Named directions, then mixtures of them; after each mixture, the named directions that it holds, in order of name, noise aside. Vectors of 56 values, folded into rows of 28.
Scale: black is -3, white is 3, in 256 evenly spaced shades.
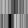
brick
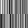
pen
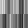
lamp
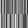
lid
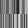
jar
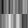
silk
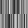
brick, jar, pen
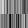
lid, pen, silk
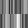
brick, pen, silk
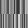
jar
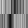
brick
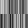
brick, lamp, pen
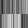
jar, silk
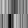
brick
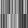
lamp, lid, silk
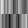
silk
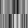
brick, jar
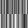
jar, lid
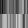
lamp, silk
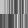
brick, lamp, pen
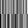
lid
